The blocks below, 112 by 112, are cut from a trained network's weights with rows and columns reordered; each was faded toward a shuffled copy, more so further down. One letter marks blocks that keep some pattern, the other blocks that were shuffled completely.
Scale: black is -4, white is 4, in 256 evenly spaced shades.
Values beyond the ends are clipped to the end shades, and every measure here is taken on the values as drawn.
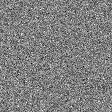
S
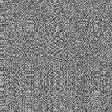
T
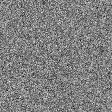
S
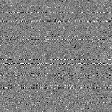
T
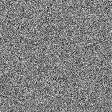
S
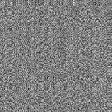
T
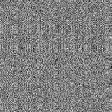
T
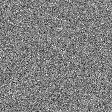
S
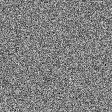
S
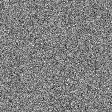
S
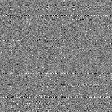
T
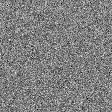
S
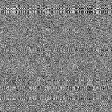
T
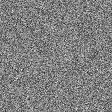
S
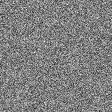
S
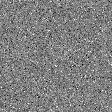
S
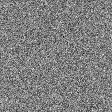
S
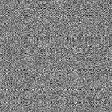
T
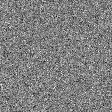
S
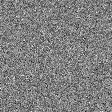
S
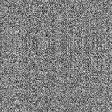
T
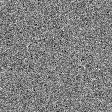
S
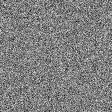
S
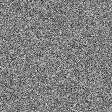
S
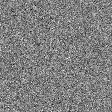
S
